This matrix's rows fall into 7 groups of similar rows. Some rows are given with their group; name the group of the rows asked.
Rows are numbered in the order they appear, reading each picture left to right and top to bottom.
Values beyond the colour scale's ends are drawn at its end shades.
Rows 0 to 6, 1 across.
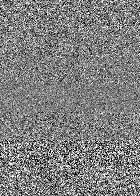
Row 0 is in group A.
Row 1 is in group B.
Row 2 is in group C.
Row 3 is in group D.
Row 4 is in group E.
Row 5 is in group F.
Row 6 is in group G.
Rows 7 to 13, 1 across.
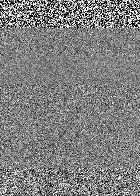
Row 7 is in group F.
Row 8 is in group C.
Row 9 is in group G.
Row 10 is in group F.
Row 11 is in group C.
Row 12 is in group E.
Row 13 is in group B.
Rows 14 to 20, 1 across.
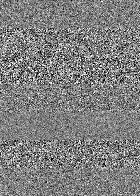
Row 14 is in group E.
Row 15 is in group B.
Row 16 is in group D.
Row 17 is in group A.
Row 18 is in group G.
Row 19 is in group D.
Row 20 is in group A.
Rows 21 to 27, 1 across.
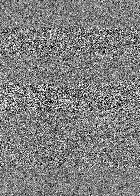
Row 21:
E
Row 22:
D
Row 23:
A
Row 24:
B
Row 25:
G
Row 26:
C
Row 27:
B
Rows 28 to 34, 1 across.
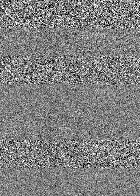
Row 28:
E
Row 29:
G
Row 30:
E
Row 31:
G
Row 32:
B
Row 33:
G
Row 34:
G
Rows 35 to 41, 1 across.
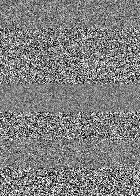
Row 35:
D
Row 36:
F
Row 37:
G
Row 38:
E
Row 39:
A
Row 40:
A
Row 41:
E
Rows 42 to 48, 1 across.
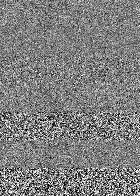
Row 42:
B
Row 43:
D
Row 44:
D
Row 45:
G
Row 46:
E
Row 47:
B
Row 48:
F
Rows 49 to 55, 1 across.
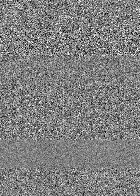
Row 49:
B
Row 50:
A
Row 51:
D
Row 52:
D
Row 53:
D
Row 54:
G
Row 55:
G
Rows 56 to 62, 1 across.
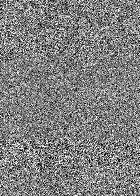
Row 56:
B
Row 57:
C
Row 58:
F
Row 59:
G
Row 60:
F
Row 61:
B
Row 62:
G
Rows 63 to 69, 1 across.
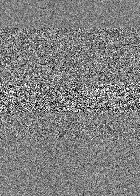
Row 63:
E
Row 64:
D
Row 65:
E
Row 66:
G
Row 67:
C
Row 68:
G
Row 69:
G
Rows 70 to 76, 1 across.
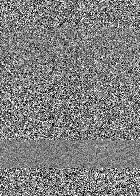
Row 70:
C
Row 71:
F
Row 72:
E
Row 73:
E
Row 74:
E
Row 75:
G
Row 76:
G
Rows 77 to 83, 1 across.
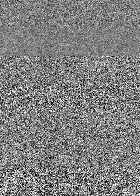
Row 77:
F
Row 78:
B
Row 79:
G
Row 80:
D
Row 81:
G
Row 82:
B
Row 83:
B
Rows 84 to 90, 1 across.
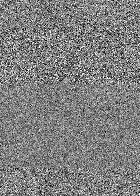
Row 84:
G
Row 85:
D
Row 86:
C
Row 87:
G
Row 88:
D
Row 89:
F
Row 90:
B
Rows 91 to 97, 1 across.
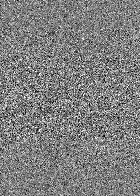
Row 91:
F
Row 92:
E
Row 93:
D
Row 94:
B
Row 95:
D
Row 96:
G
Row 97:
F
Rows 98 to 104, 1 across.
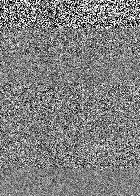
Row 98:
G
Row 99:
F
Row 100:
A
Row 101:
E
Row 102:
F
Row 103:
G
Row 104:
E
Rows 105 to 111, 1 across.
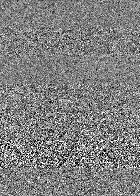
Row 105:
E
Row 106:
A
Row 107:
G
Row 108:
B
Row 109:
C
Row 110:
C
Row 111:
A
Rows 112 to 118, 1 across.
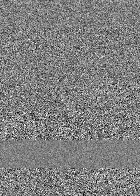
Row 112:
A
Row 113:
D
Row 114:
C
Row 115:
G
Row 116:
B
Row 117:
F
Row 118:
G
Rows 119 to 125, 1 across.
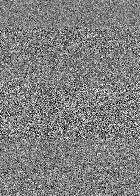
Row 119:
A
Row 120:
F
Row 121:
E
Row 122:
G
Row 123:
F
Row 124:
G
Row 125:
D
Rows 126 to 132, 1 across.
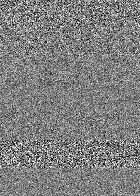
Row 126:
D
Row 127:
A
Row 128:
B
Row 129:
D
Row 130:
D
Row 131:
D
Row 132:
A
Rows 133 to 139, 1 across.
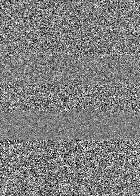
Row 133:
E
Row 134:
A
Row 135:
E
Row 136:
F
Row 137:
A
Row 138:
F
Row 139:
B
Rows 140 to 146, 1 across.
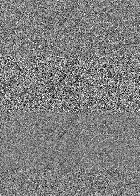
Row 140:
C
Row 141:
D
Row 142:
C
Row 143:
E
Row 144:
C
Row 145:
C
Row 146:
D
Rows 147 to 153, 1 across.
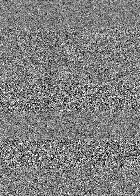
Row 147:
A
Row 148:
G
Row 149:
B
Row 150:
F
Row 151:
A
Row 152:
D
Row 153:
A
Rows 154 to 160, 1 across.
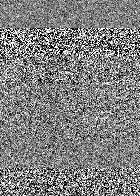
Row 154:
F
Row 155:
C
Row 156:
B
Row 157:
G
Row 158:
G
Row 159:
E
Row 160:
F
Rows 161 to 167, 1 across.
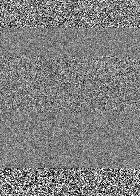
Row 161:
C
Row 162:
F
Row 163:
G
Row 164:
D
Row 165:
E
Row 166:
B
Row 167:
E
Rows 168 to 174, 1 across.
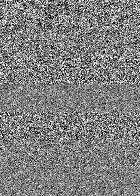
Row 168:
B
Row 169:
D
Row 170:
A
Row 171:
D
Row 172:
F
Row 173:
A
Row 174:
D
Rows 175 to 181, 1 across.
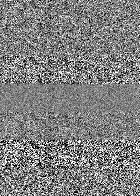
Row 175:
B
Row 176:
A
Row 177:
B
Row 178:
E
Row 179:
B
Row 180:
B
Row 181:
E
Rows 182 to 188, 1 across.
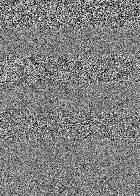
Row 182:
D
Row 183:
A
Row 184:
B
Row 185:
B
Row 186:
A
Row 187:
G
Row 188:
C
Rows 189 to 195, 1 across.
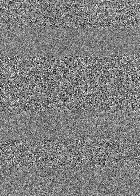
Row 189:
G
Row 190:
C
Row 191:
F
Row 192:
F
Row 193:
G
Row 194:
D
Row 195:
E
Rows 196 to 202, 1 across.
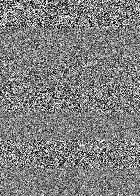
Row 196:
B
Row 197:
D
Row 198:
F
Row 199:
E
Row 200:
D
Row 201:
C
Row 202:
C
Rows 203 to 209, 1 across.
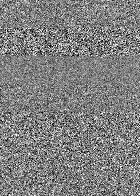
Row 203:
G
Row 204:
B
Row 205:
E
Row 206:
F
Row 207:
E
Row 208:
A
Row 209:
E
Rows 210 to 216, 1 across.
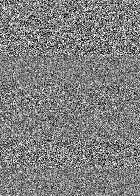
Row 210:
F
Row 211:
A
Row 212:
D
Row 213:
D
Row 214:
E
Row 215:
D
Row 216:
D
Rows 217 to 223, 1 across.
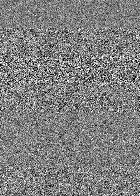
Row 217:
D
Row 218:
B
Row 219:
A
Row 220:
C
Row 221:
C
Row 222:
A
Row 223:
B
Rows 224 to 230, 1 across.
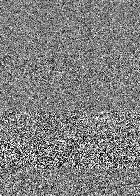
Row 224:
A
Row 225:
A
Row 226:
E
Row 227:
A
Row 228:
G
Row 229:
C
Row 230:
D
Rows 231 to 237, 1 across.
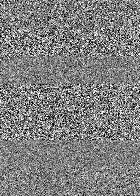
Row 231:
F
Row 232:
E
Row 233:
F
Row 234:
A
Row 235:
E
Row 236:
A
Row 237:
G
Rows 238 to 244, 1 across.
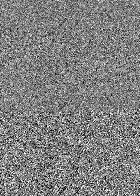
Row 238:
C
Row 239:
E
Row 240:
G
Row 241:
C
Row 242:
A
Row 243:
B
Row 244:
C
